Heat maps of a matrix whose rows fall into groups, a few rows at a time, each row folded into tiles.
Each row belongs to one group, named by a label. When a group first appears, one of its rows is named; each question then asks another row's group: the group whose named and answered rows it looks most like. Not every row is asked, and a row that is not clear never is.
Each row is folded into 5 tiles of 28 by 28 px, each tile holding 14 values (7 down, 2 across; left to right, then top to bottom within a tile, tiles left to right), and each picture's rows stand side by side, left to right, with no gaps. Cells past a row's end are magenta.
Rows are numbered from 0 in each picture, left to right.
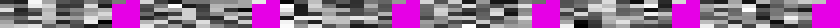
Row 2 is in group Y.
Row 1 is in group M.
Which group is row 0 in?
Y
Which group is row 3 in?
M
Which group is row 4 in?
Y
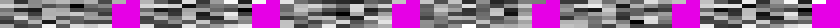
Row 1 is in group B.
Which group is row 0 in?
B
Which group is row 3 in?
M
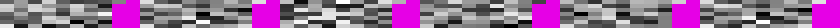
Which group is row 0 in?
Y
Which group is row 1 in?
B
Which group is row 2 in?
M
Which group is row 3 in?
Y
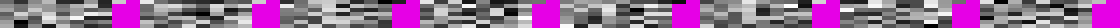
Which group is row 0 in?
Y
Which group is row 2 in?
Y
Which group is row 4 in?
Y
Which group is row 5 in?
Y
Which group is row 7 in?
M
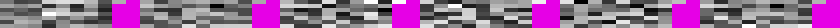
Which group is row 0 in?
B
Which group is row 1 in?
B
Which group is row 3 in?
M
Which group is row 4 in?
M
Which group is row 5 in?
B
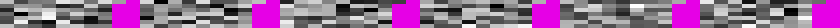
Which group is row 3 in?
B
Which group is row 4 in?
M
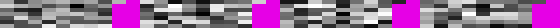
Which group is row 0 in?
B
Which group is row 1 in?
M
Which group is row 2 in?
Y
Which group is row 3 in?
Y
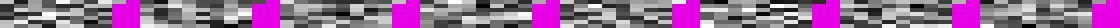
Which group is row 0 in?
M
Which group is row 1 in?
Y
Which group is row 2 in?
M
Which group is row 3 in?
Y
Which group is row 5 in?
Y
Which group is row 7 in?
Y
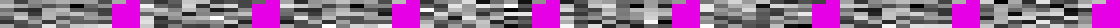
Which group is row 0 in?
B
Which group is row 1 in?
Y
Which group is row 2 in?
B
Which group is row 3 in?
Y
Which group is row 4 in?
Y
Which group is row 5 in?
Y
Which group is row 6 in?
B
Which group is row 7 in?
M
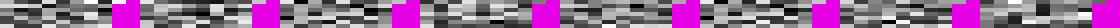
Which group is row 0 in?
B
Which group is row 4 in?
B
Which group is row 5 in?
M
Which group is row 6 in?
B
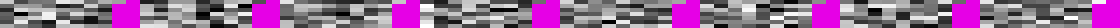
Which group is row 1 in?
Y
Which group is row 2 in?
M
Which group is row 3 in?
Y
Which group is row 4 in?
B
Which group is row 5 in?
Y
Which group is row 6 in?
Y
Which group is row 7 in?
M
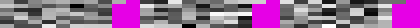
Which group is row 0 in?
B
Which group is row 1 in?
Y
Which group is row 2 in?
M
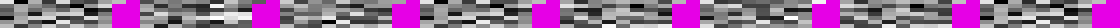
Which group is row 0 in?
M
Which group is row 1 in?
Y
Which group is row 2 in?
B
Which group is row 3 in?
M
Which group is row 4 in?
B
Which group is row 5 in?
M
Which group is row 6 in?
B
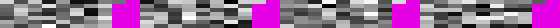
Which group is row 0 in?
M
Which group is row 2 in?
B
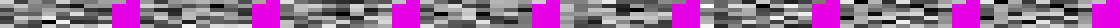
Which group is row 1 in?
B
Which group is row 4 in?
Y
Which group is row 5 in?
Y
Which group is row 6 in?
M
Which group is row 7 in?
M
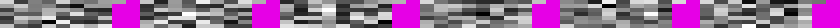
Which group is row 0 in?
B
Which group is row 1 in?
M
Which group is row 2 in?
Y
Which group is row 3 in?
M
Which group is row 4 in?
B
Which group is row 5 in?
M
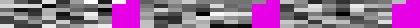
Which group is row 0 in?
B
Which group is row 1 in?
Y
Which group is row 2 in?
M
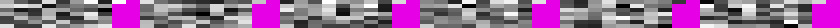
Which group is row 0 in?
B
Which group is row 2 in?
Y
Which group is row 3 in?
B
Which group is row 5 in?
Y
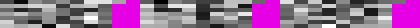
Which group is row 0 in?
Y
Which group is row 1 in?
Y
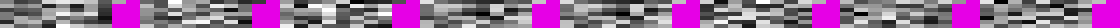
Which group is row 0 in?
B
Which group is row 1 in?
Y
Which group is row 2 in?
Y
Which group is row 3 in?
M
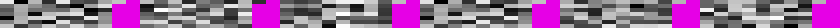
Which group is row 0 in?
M
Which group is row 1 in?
M
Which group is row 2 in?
B
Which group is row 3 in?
M
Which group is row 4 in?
B
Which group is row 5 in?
Y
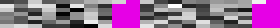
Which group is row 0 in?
Y
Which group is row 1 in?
M
